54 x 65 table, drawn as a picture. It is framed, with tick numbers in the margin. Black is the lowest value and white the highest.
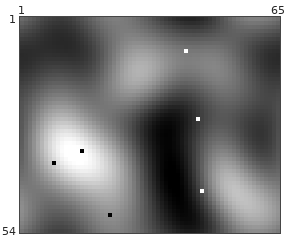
Neither half mirrors the other. Overall the values sit about 40% of the way up the scale. The middle left is the ninth with the highest average. Six lone cells stand out: three far higher and three far lower than their neighbours.
